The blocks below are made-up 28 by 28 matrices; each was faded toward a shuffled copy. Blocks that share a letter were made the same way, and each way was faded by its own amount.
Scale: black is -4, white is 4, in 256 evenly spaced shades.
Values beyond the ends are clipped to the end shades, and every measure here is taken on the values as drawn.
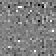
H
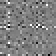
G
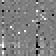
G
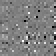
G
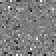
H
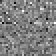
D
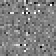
H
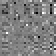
G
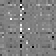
G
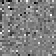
H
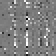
G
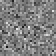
D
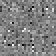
H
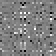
G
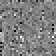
H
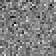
D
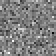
D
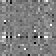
G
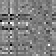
G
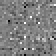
H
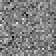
D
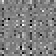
G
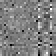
G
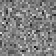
D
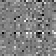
G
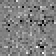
H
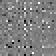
G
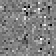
H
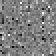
H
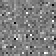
H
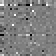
G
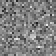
D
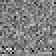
D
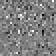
H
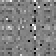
G
